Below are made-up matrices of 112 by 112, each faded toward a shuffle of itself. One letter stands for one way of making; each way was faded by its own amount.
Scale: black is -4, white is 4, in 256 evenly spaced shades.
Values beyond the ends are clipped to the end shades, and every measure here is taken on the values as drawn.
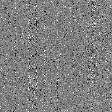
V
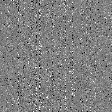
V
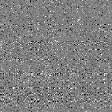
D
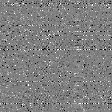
D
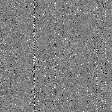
V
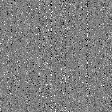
V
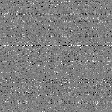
D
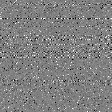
D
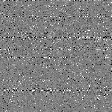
D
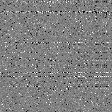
D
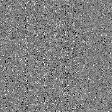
V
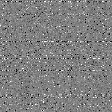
D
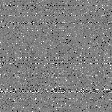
D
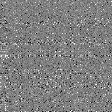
D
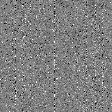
V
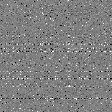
D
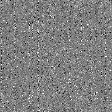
V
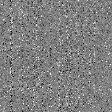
V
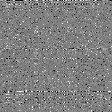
D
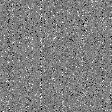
V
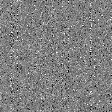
V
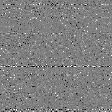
D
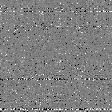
D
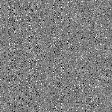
V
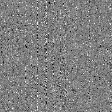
V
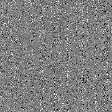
V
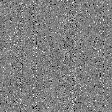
V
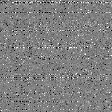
D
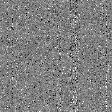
V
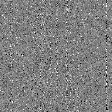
V
